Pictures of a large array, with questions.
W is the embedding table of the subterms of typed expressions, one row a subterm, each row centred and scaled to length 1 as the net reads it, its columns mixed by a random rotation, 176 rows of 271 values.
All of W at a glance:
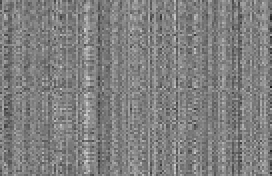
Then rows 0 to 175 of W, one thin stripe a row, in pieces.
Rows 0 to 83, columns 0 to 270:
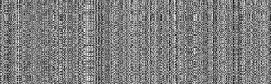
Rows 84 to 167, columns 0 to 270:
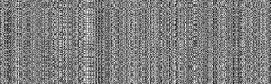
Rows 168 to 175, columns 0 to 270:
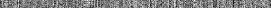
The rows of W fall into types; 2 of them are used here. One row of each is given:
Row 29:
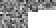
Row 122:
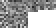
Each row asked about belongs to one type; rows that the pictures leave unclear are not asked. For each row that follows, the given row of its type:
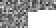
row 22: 122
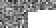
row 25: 122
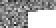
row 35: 29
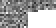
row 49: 122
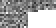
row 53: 122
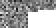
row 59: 122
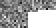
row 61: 29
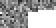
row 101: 29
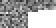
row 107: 29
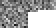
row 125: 29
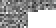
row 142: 122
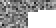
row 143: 122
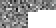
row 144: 122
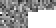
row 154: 29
